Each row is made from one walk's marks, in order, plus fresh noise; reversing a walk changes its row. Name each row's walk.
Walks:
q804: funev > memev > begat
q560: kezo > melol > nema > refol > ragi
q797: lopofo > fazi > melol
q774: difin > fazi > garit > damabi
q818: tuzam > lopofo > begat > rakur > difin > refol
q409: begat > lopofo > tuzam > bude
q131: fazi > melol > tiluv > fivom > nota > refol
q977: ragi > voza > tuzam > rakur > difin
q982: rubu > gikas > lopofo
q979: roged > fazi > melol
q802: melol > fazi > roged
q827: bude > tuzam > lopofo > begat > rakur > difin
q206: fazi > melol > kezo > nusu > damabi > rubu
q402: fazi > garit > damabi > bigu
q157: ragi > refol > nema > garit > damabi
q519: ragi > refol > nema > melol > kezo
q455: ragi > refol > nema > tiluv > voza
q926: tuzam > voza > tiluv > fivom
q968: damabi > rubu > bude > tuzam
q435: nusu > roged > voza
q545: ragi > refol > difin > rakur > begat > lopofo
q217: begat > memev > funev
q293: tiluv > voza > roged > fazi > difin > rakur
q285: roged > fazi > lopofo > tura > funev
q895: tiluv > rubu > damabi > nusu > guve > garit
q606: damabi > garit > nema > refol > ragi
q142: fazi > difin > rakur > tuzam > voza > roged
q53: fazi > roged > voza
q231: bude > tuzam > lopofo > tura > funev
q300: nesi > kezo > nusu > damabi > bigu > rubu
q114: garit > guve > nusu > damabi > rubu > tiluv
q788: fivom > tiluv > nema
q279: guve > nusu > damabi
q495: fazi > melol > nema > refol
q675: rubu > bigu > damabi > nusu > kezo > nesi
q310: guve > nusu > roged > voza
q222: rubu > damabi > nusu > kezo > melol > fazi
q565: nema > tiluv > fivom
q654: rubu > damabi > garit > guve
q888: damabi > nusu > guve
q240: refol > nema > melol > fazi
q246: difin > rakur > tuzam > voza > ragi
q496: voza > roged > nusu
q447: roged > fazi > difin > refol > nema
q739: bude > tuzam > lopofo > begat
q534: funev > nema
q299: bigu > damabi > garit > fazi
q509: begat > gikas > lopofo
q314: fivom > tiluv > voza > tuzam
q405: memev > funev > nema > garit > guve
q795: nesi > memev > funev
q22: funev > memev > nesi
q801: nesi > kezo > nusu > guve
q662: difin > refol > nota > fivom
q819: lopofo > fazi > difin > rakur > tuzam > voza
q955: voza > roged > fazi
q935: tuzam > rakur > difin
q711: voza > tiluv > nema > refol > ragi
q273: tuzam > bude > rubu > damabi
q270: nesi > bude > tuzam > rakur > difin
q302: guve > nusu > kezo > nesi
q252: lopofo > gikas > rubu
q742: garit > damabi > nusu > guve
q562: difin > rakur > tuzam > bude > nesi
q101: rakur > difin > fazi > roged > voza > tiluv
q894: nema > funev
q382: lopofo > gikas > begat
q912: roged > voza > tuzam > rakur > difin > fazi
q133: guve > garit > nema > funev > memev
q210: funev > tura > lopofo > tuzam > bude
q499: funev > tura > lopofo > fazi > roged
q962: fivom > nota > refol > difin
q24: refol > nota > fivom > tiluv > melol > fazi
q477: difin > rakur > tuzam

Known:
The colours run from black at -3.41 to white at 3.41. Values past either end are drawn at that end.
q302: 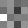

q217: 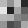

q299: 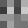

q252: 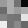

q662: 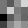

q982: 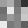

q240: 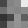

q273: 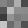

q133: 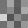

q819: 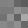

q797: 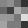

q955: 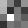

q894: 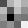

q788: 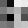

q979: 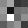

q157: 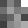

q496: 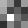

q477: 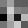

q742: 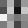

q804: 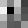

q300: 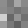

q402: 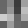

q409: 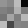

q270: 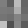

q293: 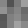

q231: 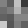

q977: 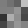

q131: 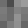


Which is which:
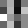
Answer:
q279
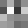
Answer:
q654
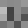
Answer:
q405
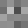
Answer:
q222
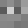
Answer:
q675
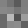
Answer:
q142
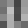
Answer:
q774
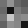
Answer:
q802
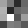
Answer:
q53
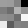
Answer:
q382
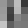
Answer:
q210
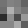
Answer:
q562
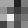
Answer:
q435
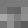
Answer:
q206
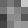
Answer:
q545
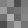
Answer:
q447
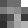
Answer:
q455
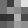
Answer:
q24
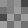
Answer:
q818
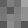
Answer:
q495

